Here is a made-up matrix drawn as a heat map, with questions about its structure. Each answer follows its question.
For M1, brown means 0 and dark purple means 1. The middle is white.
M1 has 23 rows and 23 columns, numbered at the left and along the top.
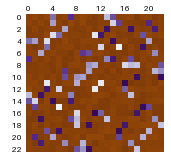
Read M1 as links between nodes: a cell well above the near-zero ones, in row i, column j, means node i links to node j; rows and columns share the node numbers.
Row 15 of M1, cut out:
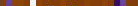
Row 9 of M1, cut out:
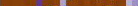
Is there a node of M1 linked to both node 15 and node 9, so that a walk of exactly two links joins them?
no
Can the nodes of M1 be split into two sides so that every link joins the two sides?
no
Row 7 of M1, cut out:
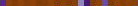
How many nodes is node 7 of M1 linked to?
4
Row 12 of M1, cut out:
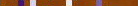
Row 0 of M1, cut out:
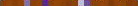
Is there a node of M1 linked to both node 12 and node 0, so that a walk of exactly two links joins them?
no
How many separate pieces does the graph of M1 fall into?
1
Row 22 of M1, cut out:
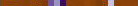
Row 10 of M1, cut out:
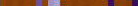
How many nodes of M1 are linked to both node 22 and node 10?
3
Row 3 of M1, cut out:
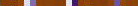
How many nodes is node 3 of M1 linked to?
5
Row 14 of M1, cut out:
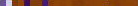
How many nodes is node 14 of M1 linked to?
4
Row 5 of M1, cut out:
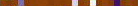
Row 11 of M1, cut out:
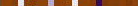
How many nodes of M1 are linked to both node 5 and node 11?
2
